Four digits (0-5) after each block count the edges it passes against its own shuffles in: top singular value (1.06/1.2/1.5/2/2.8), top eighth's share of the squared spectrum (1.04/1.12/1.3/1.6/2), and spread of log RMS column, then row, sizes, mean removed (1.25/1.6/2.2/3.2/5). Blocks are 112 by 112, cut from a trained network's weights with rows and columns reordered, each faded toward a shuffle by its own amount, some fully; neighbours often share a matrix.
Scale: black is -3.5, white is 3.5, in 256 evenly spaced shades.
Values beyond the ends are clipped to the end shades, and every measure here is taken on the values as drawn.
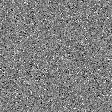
2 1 0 0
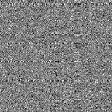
4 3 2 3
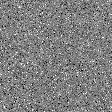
1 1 0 0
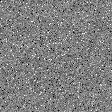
0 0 0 0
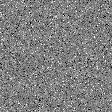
0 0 0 0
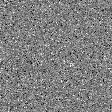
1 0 0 0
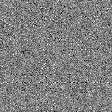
3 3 1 1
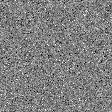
1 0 0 0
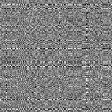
5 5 2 4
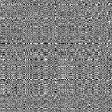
5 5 3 4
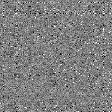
3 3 2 2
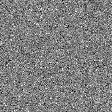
2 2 1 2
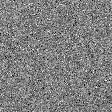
0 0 0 0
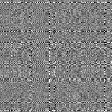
5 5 2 4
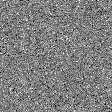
0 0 0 0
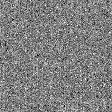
2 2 0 0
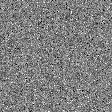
1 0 0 0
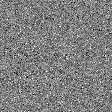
1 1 0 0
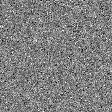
2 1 0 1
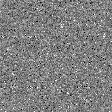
2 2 0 1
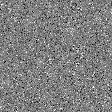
1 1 0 0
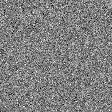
2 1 0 0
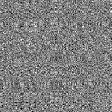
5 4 2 3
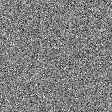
2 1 0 0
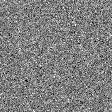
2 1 0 0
